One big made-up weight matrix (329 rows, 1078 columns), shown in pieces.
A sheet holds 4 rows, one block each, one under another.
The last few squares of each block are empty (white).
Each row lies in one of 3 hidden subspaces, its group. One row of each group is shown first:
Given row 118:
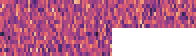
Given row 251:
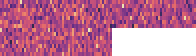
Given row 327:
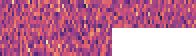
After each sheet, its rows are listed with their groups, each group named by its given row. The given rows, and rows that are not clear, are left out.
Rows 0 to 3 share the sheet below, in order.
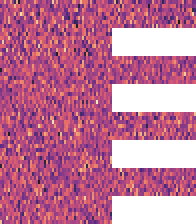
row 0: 118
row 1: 251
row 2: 118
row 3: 118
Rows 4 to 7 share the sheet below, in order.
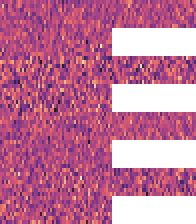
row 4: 327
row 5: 327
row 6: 251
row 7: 118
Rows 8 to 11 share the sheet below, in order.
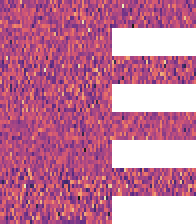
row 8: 251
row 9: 327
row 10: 251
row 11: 118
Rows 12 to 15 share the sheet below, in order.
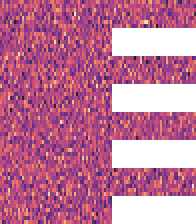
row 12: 118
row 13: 118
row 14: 251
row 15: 251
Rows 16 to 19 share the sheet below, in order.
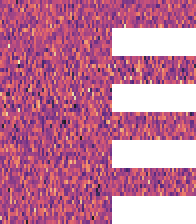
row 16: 327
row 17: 118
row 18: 327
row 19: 327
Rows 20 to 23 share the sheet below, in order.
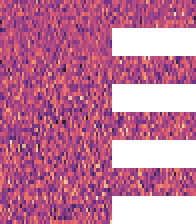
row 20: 327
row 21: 118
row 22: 327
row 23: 118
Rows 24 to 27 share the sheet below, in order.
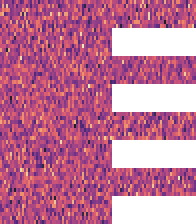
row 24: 327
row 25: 251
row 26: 251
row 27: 251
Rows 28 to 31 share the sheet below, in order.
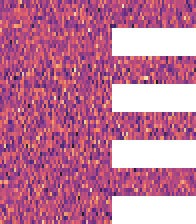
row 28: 251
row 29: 118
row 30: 327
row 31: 118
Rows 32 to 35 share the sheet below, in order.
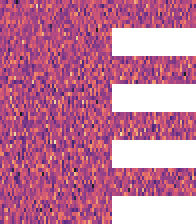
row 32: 118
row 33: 251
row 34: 251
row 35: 118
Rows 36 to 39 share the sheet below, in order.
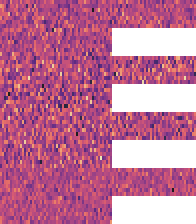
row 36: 118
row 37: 118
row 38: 327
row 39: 118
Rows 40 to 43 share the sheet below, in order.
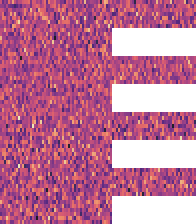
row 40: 327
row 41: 251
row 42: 118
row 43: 118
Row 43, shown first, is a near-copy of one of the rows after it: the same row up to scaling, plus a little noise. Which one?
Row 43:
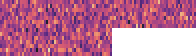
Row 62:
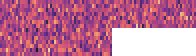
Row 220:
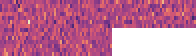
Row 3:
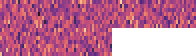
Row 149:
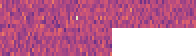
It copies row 62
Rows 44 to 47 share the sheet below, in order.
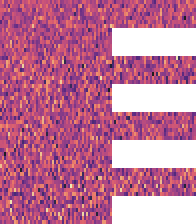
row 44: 251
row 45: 327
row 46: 118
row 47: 251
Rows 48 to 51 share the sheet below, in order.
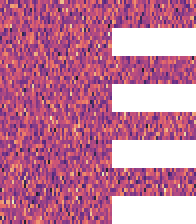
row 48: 327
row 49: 327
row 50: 118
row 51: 327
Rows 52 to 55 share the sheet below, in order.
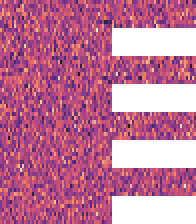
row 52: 118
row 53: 118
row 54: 118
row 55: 251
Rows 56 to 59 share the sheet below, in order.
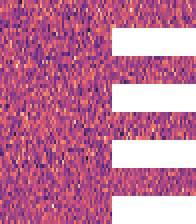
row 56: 251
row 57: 118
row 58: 251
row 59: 118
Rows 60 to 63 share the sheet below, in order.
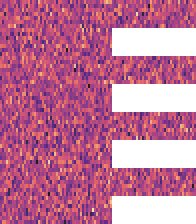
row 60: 327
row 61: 251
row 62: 118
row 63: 251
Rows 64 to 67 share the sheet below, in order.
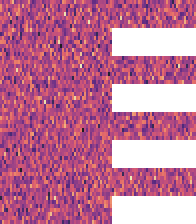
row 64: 118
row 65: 118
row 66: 118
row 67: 251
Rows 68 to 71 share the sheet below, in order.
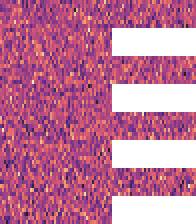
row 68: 251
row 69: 251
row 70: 118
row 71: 118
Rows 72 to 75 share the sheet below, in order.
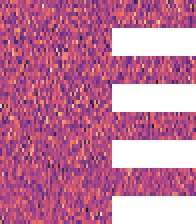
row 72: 118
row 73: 327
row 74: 327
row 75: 327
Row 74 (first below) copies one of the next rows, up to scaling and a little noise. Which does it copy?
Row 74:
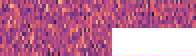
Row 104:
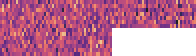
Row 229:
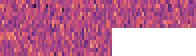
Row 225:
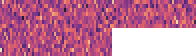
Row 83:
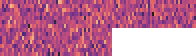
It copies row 83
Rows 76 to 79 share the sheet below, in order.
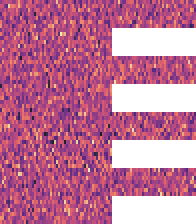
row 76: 327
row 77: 251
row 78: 118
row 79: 327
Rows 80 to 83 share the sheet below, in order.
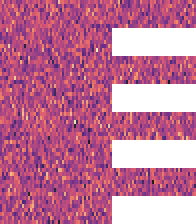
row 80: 327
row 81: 251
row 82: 251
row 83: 327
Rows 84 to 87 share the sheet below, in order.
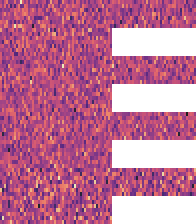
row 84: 251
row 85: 327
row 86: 327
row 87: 327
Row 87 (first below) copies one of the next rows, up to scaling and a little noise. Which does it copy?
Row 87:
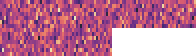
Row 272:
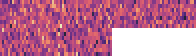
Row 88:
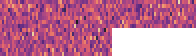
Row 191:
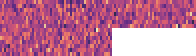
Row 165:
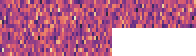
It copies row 165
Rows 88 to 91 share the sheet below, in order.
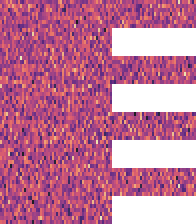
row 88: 327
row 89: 251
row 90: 118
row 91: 327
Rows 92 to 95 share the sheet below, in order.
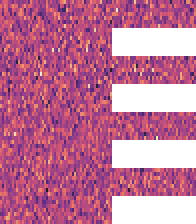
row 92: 327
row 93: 327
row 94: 118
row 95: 118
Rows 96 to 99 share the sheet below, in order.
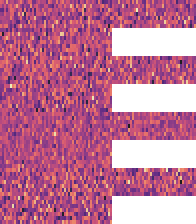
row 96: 327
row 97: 251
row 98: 118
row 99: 118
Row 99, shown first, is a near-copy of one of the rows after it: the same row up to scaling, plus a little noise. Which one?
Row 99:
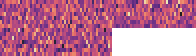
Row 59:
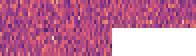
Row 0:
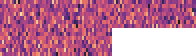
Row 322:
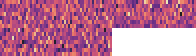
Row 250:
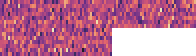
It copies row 322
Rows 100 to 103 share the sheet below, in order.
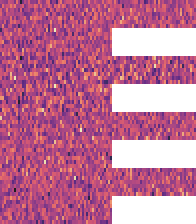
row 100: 251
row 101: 251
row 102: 118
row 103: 251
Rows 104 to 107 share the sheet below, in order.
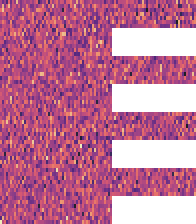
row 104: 327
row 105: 251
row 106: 327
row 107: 327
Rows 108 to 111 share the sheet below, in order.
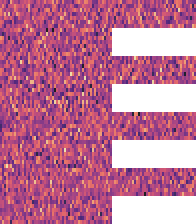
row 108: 118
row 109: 251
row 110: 118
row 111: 327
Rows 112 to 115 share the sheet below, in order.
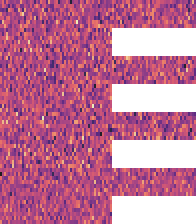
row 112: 327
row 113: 327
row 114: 118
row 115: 327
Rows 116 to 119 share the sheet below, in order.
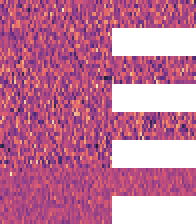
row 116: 327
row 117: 118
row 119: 251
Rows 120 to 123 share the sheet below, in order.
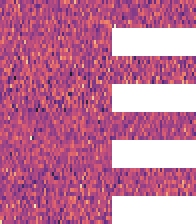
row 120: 118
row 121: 251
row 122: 251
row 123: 327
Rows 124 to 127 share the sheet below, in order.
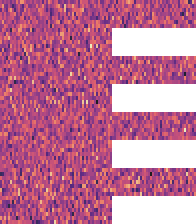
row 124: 327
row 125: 251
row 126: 251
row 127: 327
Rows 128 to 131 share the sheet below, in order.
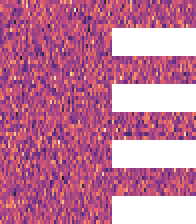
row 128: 251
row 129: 251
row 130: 118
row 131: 327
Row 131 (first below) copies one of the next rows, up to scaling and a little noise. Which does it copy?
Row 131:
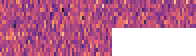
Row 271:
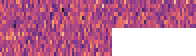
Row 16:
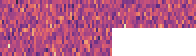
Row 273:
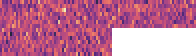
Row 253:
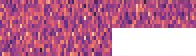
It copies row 271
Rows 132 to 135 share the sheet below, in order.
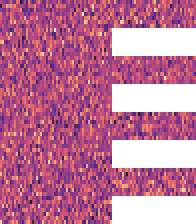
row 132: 251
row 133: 327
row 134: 118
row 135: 118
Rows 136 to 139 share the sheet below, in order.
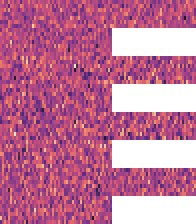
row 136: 251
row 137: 251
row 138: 251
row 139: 327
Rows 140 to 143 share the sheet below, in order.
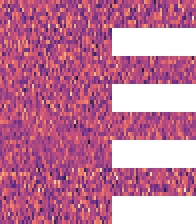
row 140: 251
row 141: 327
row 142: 251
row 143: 327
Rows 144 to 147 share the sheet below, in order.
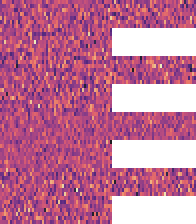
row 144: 118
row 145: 118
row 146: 118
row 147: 327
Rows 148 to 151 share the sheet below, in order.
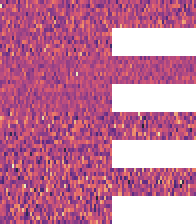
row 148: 118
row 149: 118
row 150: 118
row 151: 118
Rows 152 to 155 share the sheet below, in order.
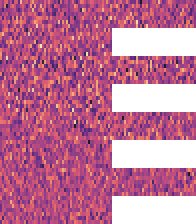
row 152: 118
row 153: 118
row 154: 251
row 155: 327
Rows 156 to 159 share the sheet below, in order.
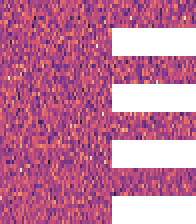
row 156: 251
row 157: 118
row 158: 118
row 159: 251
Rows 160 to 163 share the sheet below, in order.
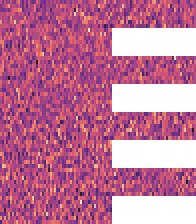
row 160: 251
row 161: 118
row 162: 251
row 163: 327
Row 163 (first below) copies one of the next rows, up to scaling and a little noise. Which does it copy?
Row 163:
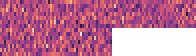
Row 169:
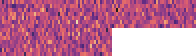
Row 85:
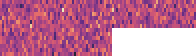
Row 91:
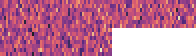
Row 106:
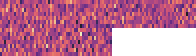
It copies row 106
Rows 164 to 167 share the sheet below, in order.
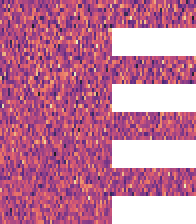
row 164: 251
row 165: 327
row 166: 118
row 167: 251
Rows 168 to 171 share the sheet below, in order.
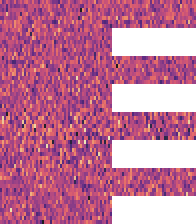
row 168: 118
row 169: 327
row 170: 327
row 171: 251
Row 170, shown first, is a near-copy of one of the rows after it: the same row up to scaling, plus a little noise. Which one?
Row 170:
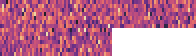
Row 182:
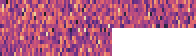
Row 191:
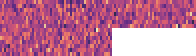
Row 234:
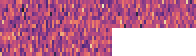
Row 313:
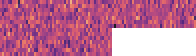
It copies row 182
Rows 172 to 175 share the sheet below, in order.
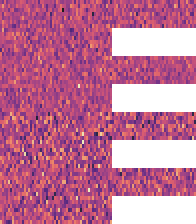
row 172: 327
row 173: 327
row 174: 327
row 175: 118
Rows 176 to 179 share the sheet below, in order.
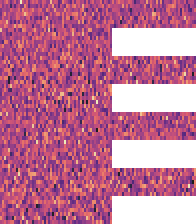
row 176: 251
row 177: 251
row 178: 118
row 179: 118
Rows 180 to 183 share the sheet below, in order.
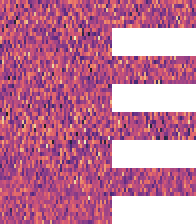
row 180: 327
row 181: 118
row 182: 327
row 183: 251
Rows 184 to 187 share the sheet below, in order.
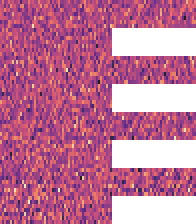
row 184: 251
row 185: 327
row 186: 251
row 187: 118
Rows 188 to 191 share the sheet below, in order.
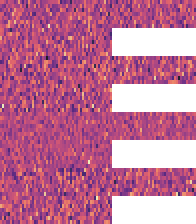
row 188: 251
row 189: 327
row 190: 118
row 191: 327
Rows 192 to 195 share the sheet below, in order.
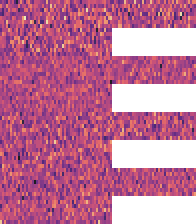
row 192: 118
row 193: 251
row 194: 251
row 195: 327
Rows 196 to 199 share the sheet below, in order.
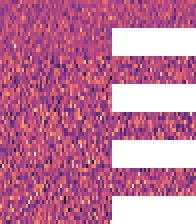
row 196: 118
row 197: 327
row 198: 327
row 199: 118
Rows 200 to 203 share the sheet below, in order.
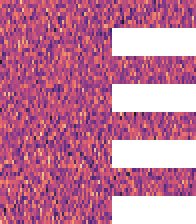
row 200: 251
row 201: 118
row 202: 118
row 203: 118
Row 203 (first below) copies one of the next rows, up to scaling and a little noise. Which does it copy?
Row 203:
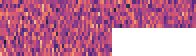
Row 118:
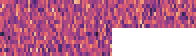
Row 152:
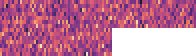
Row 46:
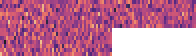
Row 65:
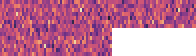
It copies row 46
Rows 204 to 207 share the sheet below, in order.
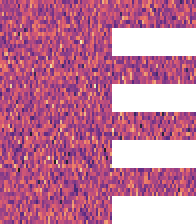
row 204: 118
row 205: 327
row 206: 118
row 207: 118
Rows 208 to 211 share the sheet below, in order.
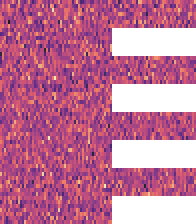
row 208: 118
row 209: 118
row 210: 251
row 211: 118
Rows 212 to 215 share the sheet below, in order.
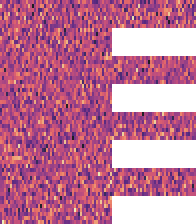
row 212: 118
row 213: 327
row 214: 118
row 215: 251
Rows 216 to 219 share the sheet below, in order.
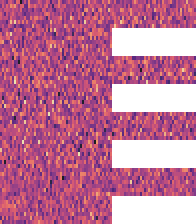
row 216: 251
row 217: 118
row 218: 327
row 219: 327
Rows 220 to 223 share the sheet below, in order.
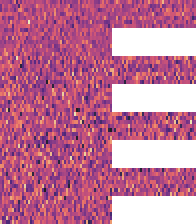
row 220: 118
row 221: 327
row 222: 118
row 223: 118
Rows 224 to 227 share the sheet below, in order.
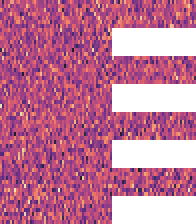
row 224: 327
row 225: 327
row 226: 251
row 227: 118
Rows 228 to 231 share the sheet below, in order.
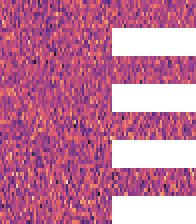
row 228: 327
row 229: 327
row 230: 251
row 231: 327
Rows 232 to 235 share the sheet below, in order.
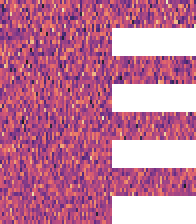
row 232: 327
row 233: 327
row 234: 327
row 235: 251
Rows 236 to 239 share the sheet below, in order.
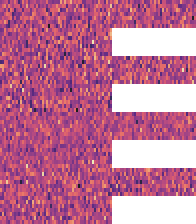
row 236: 251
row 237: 327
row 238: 327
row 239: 118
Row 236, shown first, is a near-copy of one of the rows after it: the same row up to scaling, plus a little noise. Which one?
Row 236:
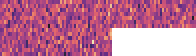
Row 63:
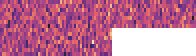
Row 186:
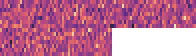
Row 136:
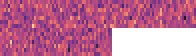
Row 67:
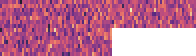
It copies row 63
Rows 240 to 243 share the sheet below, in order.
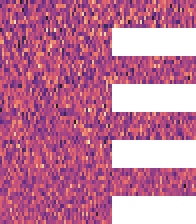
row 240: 251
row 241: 118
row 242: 251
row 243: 251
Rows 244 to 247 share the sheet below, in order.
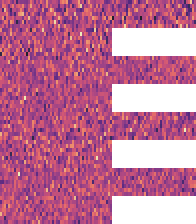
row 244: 327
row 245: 118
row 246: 251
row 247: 118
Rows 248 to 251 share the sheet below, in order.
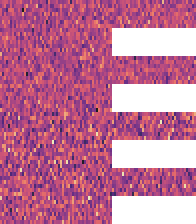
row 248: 327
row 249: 118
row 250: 118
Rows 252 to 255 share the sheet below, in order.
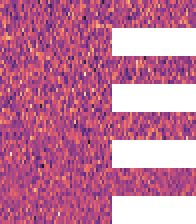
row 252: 327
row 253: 327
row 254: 251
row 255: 327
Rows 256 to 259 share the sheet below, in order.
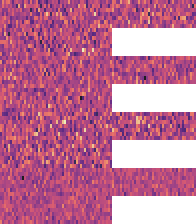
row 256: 327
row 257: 118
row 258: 327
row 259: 327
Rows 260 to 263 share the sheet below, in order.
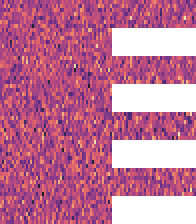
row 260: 251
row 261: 251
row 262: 327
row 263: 327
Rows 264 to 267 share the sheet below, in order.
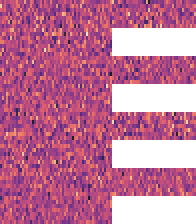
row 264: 118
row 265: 118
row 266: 118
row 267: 251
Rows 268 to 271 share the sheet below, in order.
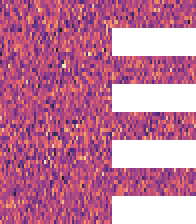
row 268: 118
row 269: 327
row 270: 118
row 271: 327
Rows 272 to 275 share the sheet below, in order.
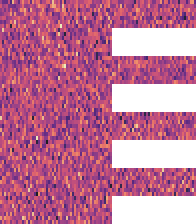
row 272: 327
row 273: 327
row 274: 118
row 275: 118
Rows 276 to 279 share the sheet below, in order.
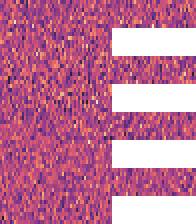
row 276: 251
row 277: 251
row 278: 251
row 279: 327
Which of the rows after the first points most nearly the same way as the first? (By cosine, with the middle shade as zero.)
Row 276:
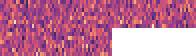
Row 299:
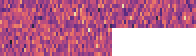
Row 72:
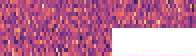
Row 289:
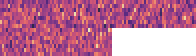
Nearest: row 72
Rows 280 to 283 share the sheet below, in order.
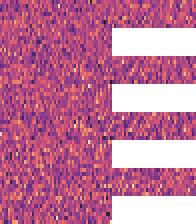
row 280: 118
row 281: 251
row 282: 251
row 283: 118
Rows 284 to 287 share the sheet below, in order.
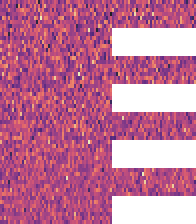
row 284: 327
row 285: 118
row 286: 251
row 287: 118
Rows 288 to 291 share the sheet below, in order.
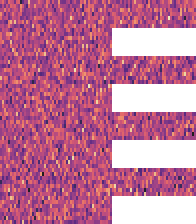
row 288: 251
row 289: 251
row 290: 118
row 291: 118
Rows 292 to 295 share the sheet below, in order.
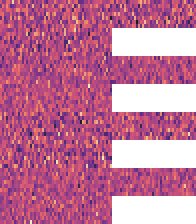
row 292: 118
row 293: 251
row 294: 118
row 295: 251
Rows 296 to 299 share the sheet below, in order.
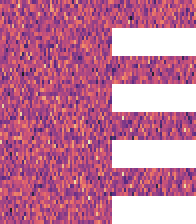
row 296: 118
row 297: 327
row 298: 251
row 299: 251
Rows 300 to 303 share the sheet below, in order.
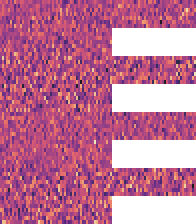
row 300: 118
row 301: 327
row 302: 327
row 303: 251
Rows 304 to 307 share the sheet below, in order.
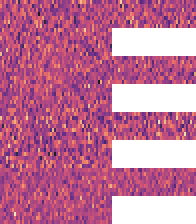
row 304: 118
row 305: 327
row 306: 118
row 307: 118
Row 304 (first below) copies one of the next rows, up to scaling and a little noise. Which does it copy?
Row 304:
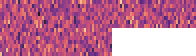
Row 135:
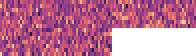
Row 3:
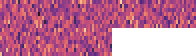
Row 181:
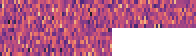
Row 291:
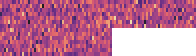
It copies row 3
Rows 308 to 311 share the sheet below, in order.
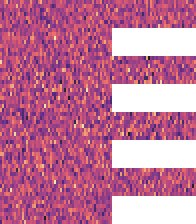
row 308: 327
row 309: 118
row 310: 251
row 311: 118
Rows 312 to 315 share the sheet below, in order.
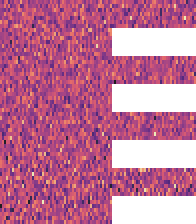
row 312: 251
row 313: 327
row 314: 327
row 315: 118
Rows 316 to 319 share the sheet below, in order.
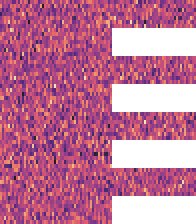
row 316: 118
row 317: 251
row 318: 118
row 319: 118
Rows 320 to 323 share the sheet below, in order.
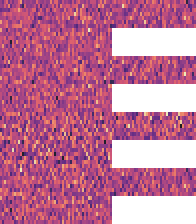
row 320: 251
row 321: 251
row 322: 118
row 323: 251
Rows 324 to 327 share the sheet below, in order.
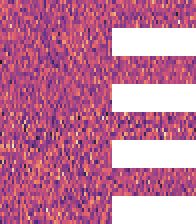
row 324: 327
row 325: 327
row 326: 327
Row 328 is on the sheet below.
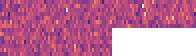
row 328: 118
